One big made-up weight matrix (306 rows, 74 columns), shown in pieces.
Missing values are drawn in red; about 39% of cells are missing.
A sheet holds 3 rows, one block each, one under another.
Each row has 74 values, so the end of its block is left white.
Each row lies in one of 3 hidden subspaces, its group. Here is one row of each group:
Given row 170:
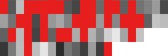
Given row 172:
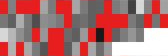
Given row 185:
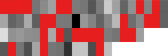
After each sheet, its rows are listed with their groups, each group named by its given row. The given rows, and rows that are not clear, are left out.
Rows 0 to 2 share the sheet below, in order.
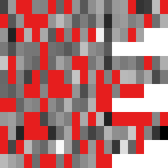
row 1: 185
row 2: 170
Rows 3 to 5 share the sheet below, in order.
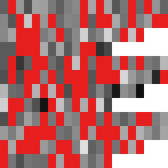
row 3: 185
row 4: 170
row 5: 170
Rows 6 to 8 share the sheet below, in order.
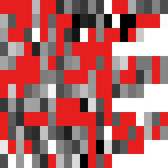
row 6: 185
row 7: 172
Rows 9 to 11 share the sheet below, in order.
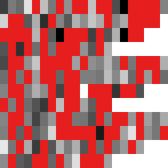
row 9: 170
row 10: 170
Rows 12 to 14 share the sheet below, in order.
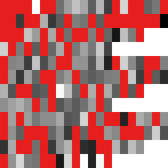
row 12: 170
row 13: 170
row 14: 172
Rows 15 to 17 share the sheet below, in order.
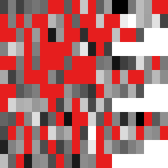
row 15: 172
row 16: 172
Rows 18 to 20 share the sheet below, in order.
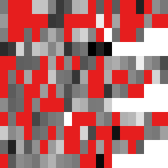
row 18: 185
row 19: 185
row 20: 172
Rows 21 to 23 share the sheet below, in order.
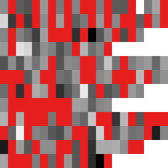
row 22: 170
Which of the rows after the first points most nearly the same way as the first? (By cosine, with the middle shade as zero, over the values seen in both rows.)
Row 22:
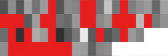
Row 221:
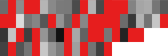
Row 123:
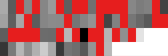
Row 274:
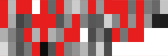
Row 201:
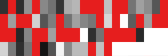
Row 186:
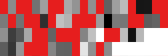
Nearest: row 201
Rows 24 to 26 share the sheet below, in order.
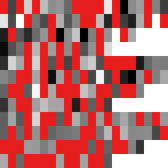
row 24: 170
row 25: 185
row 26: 170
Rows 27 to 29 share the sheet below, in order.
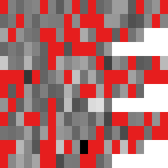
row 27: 172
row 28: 185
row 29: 170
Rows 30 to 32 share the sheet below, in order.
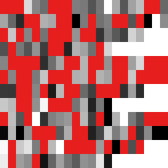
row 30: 185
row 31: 172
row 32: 170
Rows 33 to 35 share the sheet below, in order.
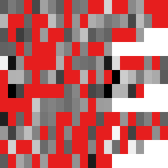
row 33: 170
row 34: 185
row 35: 185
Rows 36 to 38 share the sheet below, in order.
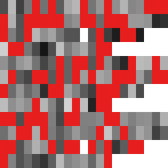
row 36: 170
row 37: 172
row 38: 170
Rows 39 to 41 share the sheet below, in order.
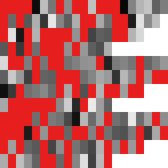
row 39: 170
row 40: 185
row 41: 172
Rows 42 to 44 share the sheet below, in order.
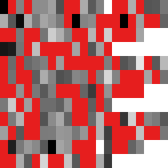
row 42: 185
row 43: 172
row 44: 172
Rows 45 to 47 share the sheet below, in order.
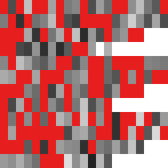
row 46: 172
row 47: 172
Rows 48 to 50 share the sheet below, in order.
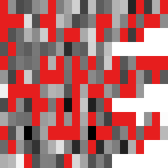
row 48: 172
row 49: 185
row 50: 172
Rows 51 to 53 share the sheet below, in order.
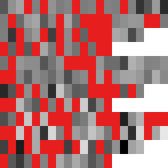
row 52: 172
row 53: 170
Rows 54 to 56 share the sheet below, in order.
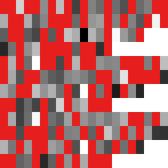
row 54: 170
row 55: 170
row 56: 170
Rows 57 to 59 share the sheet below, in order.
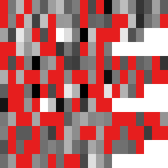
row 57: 170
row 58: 170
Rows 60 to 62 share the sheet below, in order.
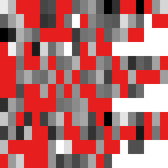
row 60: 185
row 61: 172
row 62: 170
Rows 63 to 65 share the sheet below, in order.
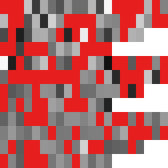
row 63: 170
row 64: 185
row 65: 170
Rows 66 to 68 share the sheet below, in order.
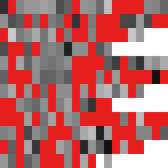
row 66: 185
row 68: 185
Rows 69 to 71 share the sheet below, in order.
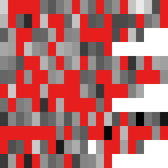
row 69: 172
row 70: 172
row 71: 172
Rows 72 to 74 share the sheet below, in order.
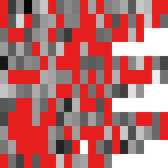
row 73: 185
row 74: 170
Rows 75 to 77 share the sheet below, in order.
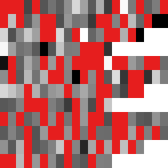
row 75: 170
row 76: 185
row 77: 170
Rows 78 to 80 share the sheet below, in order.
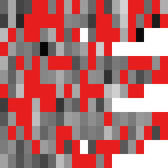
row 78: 170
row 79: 170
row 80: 170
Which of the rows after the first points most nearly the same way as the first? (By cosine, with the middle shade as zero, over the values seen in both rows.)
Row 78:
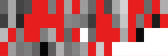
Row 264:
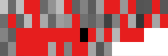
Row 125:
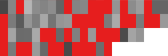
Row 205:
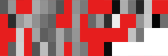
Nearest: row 205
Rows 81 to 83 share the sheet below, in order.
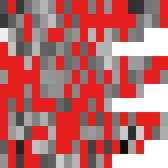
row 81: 172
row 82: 185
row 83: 170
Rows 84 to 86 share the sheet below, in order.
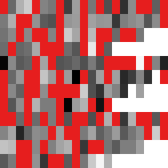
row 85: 185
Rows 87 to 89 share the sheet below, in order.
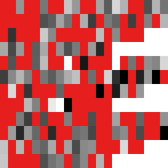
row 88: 172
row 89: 170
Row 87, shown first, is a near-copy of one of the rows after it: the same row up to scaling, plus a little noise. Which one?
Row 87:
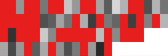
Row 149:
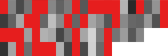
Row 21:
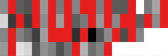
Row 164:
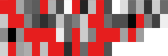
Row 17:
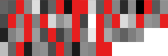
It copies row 164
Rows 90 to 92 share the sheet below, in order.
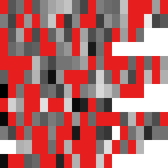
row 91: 185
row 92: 185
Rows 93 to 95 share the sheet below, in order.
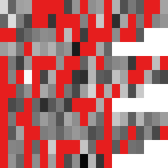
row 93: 185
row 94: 172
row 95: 172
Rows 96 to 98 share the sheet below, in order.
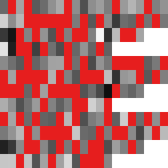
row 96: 172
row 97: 185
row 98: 185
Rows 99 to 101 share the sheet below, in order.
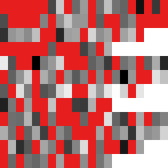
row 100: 170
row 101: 170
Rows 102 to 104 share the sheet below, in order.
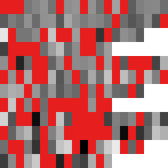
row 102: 172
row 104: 170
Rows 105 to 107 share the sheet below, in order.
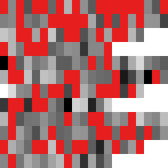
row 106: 185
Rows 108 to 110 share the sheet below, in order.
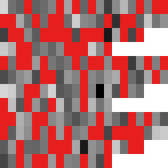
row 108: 185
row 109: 172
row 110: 170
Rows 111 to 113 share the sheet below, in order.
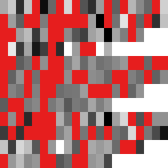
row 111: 185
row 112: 172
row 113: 170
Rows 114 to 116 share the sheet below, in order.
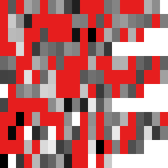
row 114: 172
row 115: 172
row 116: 172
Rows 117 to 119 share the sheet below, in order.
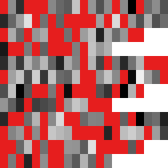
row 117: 172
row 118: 170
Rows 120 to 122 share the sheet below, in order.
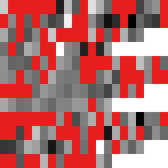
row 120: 172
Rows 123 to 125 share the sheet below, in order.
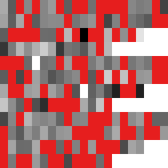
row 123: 170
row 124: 170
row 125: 185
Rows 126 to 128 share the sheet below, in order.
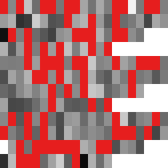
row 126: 172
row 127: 172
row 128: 172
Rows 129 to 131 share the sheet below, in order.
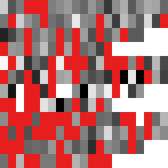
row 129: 185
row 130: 170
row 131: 172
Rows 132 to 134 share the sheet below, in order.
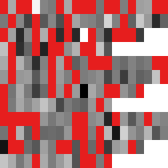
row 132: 170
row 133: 170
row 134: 185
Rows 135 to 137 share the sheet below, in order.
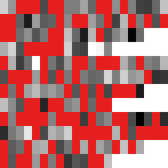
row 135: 185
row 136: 170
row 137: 172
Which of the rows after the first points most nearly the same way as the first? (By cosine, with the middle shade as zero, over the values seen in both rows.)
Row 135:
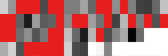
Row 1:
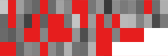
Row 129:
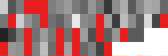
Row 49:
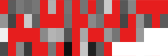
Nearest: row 1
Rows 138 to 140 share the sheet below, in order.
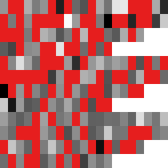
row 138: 172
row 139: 172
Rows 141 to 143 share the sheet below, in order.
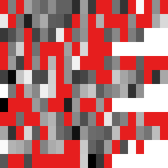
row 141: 172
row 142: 172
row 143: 185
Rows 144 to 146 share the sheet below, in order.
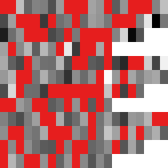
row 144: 185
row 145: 172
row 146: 172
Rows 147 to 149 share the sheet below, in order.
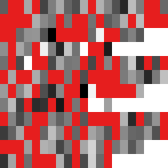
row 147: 172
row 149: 172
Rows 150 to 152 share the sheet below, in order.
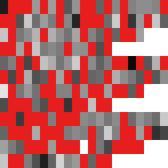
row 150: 185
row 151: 172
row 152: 170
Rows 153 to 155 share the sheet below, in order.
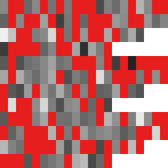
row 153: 172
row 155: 185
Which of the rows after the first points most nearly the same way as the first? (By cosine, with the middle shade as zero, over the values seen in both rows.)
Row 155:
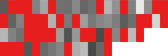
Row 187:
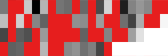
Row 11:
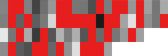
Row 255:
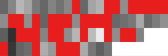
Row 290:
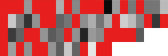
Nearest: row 11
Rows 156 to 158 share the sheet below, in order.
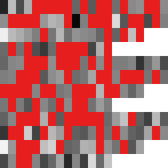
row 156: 185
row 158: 172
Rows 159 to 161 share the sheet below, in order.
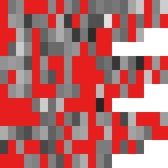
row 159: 172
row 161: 172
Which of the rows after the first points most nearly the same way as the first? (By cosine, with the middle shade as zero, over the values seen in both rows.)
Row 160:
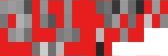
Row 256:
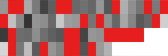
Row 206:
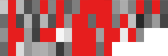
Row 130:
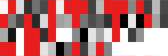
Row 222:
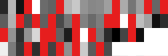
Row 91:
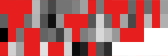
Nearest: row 91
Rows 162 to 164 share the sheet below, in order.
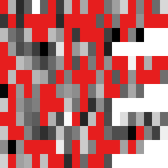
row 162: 170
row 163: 172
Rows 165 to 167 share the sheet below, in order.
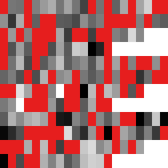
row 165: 185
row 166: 170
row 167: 172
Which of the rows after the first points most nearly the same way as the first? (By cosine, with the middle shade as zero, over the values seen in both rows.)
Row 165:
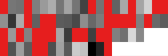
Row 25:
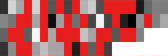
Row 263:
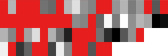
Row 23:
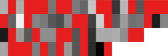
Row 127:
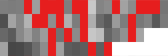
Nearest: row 23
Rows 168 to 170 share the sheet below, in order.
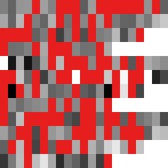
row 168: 170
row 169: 185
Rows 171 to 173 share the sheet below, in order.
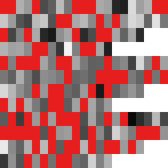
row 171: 172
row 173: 172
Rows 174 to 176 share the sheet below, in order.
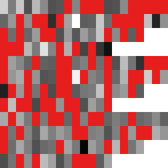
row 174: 185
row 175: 185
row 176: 170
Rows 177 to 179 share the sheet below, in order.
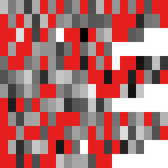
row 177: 170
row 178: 172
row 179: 170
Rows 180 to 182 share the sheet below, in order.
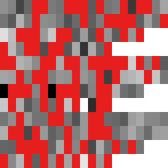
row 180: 172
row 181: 172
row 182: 172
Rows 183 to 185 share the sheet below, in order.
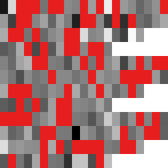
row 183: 185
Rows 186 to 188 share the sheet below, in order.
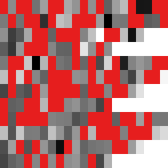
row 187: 170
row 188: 170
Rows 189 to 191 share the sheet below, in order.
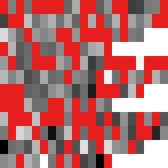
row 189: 172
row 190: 172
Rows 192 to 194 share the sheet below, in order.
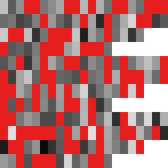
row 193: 185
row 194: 172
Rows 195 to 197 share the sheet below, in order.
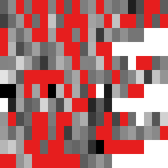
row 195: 172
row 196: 172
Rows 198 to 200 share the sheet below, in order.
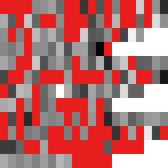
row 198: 185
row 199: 170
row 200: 185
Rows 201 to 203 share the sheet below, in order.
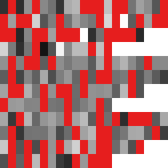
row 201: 170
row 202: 170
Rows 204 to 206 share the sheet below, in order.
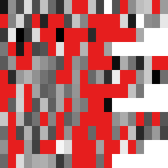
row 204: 170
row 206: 170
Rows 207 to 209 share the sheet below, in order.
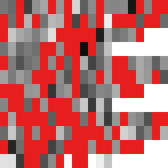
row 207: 172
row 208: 172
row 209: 185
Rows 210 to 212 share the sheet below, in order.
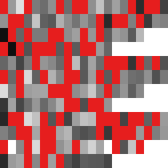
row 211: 172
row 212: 185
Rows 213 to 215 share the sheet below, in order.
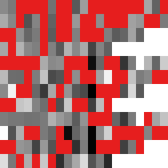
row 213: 172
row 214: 172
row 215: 172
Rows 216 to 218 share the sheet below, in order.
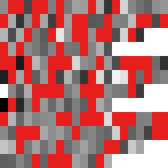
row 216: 170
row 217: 172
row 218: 185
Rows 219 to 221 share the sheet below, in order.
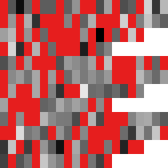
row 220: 170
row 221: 170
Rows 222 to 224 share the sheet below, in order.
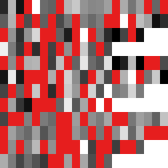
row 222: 170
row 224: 170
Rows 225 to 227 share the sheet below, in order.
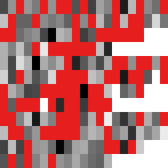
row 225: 172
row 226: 170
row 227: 170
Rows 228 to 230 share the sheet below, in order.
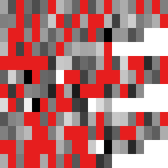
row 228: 185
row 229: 185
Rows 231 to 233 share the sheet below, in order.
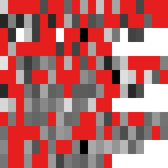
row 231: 170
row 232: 185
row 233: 170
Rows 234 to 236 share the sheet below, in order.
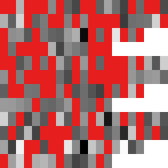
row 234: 170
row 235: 172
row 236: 170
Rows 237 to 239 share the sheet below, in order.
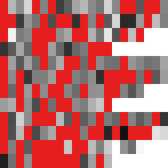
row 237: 185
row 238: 185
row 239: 170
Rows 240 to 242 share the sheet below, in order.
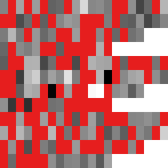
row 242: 170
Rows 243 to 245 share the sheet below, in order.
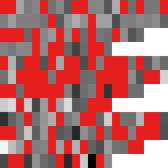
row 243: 185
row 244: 185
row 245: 185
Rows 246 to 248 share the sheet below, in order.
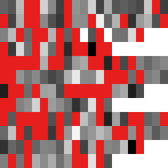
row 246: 185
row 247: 185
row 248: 185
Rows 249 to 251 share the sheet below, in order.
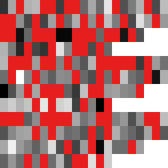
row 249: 170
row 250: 185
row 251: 172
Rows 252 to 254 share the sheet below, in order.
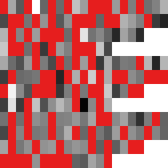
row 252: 170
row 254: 172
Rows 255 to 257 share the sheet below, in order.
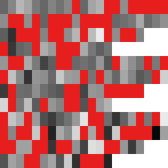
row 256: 185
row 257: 185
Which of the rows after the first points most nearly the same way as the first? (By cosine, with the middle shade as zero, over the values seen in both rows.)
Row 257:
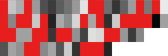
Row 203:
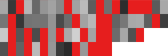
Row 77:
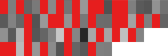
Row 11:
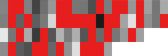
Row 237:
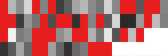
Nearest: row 77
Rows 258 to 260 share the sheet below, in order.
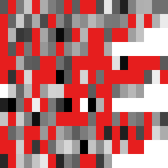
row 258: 170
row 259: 185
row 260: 170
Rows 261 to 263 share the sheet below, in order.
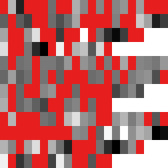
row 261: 170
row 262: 170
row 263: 170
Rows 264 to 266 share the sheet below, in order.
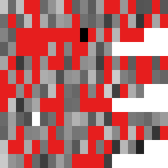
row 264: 170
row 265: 172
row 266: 170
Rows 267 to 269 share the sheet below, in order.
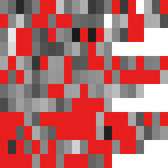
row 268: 170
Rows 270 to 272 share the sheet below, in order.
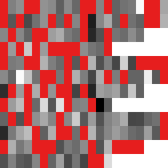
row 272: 172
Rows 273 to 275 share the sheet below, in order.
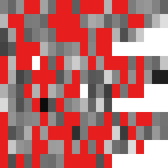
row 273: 170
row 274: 170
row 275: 185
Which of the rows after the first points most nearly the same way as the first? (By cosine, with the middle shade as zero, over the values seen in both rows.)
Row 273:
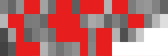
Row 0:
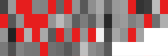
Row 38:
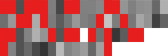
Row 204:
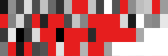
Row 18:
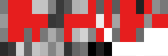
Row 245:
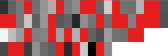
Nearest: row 204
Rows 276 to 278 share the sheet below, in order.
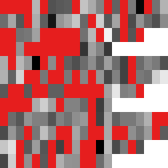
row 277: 170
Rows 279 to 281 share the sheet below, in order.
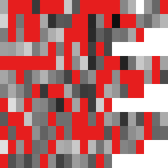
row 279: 172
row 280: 172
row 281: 185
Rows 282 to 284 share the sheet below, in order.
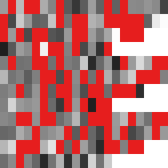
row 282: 170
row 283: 172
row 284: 172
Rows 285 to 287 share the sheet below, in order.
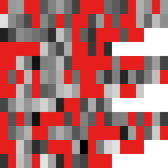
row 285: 172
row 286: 170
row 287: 170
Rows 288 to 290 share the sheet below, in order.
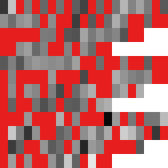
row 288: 185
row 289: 172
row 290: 185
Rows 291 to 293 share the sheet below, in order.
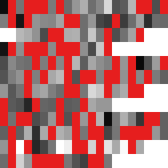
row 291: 185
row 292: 172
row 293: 170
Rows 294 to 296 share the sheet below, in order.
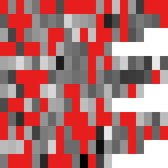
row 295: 172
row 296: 172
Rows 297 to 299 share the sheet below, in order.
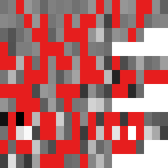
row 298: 185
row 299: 172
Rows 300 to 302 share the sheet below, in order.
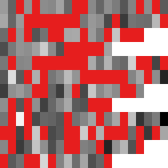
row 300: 170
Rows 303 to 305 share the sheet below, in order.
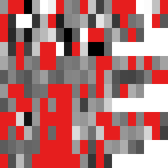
